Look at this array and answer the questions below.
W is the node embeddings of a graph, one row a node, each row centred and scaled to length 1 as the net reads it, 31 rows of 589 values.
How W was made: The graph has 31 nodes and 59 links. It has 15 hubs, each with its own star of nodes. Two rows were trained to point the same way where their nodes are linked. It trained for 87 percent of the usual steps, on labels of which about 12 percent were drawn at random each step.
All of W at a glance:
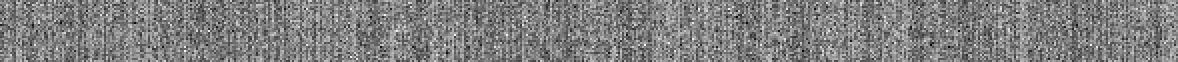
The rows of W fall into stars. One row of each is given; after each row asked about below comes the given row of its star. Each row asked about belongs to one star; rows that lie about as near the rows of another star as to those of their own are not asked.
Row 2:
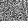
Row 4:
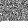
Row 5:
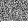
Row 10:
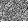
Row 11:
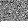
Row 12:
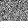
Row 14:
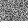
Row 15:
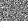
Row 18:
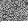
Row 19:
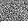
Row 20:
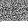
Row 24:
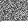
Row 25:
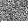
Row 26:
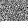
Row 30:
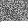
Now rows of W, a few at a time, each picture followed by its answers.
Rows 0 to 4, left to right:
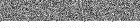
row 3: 11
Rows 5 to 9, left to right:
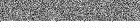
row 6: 10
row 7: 26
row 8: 5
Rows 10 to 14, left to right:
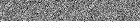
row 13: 19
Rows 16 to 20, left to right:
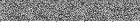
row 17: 30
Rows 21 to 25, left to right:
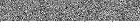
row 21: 12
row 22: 20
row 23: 18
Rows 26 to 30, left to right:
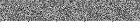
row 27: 25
